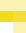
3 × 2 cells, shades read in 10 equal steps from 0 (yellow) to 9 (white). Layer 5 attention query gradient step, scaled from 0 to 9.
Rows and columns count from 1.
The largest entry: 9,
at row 3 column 1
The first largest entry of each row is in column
1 2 1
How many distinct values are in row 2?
2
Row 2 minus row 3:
-9 -5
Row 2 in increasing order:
0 1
